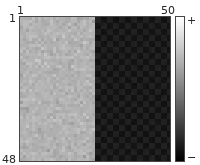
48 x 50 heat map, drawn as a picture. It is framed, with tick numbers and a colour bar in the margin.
It is made of 1 by 2 panels. Panel 1,1: high, fine-grained, faint in contrast. Panel 1,2: very low, checkered, faint in contrast.
